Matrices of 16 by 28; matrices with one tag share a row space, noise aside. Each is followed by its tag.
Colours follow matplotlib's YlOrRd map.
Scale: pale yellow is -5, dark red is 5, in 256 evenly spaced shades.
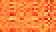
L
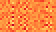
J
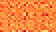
J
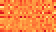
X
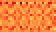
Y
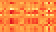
L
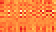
X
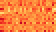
X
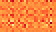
J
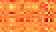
L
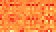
L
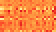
X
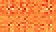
J
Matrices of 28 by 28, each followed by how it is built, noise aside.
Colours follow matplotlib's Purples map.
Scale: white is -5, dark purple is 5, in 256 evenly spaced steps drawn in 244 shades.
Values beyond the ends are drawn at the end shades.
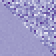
upper triangular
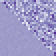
upper triangular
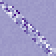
banded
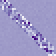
banded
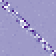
banded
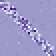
banded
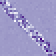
banded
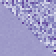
upper triangular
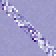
banded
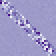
banded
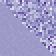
upper triangular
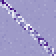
banded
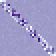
banded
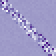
banded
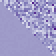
upper triangular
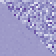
upper triangular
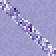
banded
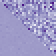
upper triangular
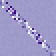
banded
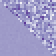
upper triangular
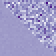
upper triangular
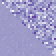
upper triangular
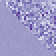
upper triangular
